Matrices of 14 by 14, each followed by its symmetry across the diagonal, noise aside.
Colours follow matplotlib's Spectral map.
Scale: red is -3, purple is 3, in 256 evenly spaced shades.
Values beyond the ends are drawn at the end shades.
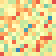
symmetric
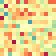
neither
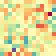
antisymmetric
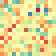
neither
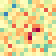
symmetric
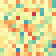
neither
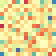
symmetric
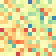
antisymmetric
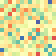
symmetric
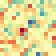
antisymmetric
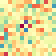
antisymmetric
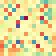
antisymmetric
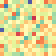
symmetric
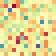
neither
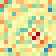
symmetric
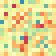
symmetric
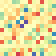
symmetric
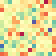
antisymmetric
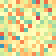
antisymmetric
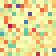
neither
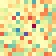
antisymmetric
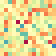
neither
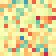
neither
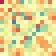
symmetric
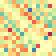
antisymmetric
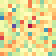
neither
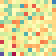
neither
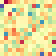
antisymmetric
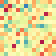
symmetric
